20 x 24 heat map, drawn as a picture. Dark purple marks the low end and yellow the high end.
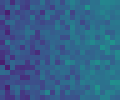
The texture is fine-grained noise. The values follow a bell shape. The field climbs toward the right. On average the colour sits 30% of the way up the scale. No regular stripes run through it.
